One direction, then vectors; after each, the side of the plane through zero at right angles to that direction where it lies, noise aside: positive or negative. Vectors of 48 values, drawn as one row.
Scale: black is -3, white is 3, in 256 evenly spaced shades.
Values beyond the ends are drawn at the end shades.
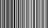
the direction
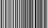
negative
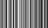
negative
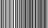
negative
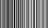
positive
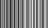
positive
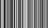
positive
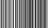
negative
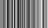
positive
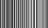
positive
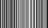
positive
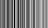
positive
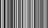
positive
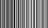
positive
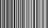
positive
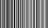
positive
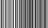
negative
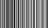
positive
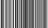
negative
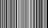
positive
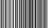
negative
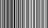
positive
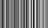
positive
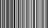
positive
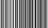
negative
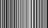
positive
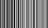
positive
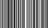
positive
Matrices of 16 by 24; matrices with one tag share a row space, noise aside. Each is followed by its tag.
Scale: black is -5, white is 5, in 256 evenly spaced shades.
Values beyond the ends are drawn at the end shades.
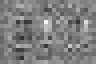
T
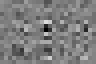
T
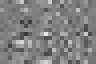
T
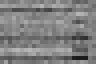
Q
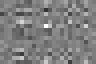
T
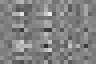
T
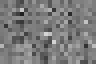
T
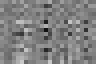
T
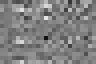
T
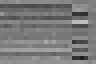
Q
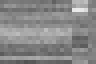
Q
